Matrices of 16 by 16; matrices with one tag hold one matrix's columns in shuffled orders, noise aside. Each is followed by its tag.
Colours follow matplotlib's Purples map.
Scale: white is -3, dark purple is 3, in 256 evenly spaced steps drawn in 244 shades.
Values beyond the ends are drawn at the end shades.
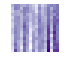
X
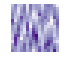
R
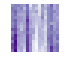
X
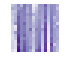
X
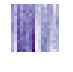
X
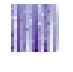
X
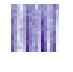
X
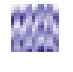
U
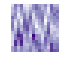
R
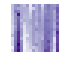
X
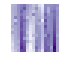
X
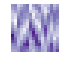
R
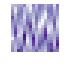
R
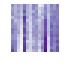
X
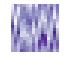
R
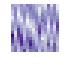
R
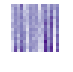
X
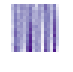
X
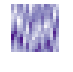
R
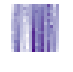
X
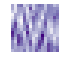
R
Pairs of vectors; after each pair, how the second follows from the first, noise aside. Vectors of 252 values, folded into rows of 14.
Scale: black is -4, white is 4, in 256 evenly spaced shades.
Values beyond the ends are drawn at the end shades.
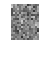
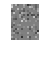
partly zeroed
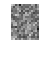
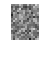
reversed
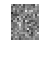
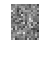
reversed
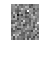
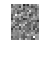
wrapped around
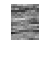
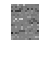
partly zeroed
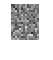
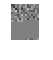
partly zeroed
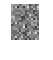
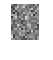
wrapped around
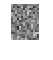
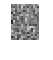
wrapped around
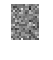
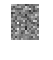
wrapped around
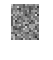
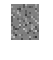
partly zeroed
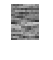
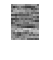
wrapped around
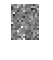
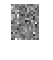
wrapped around
